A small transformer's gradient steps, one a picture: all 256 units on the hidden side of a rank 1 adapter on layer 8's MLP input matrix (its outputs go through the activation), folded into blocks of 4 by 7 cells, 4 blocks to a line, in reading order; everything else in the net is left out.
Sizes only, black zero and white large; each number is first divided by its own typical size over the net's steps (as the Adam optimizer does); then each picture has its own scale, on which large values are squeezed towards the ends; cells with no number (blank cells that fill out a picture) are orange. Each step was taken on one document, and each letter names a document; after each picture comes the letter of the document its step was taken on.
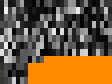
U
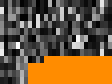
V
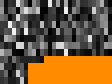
V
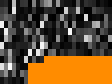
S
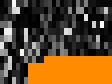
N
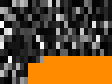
S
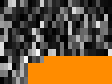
S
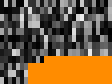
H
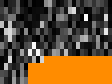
S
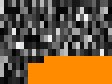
V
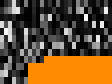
N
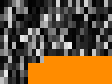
U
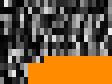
H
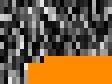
H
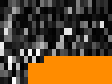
N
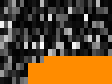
N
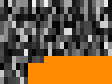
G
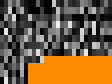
U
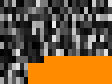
H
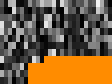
G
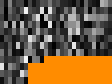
V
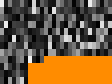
G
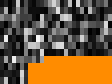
U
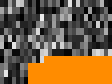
U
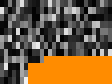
U
